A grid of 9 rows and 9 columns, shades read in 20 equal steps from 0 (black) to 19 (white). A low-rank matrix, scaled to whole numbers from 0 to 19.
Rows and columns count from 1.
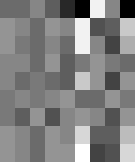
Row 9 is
11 10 8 11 11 19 5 6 16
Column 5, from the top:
3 10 8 7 7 11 10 10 11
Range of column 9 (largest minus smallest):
16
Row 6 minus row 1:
1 2 -1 3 8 8 -10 1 9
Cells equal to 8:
13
